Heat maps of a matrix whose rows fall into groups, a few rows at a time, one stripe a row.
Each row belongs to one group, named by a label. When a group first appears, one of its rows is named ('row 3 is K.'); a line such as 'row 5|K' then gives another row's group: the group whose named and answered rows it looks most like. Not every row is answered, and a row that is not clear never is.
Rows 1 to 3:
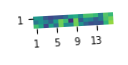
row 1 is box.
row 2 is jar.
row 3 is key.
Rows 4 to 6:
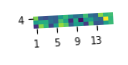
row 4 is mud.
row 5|jar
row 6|jar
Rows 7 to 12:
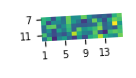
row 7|key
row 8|mud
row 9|jar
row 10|box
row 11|mud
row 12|box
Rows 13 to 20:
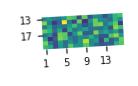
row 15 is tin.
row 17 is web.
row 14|web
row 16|key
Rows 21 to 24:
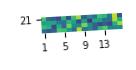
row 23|key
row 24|web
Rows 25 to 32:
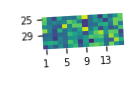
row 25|key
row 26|mud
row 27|web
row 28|key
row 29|tin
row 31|jar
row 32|tin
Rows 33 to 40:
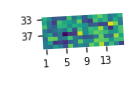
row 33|box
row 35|mud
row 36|box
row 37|box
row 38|jar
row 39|box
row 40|tin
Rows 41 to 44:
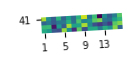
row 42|box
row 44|web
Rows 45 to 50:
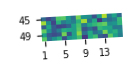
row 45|web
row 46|key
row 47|box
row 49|web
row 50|mud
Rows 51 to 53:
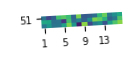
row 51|web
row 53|jar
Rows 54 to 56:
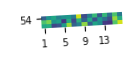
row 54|web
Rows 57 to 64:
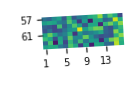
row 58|jar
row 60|box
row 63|mud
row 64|jar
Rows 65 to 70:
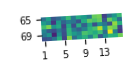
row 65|box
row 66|tin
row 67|key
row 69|tin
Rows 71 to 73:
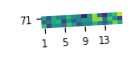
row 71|mud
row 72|tin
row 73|mud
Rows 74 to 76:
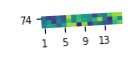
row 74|mud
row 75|box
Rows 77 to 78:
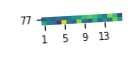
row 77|tin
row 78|web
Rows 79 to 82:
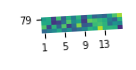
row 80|box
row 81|web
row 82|tin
